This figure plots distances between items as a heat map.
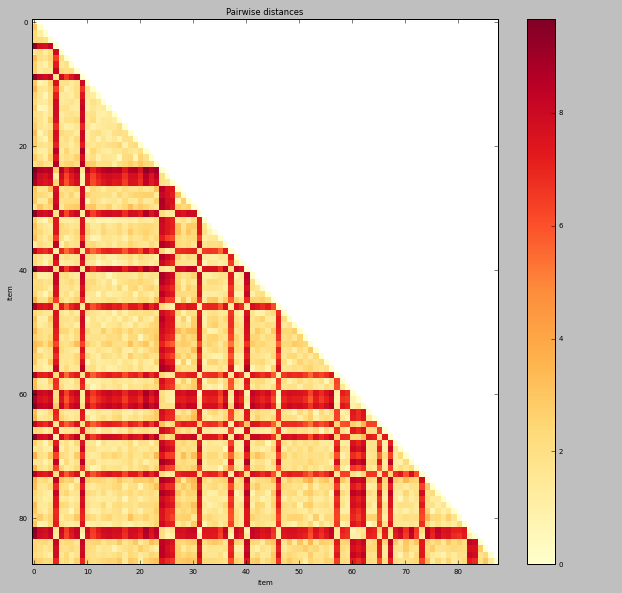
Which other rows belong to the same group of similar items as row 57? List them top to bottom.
4, 9, 24, 25, 26, 31, 37, 40, 46, 60, 61, 62, 65, 67, 73, 82, 83
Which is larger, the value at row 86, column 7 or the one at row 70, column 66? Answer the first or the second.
the second
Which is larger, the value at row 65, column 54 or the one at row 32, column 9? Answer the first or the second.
the second
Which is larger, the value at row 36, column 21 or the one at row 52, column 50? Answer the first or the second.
the second
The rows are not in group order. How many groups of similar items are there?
2
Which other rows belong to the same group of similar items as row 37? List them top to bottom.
4, 9, 24, 25, 26, 31, 40, 46, 57, 60, 61, 62, 65, 67, 73, 82, 83
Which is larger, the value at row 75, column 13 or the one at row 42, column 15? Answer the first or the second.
the first
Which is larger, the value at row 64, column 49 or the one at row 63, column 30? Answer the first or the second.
the second
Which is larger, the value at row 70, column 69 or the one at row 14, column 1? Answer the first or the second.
the first
